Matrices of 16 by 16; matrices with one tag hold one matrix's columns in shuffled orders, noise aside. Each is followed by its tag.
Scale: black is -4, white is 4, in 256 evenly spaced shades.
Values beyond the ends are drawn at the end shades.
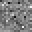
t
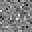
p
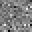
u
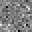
u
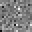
u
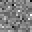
p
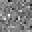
p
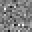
u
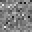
t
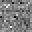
t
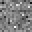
t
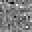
t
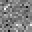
u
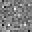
u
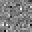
u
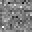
t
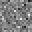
p
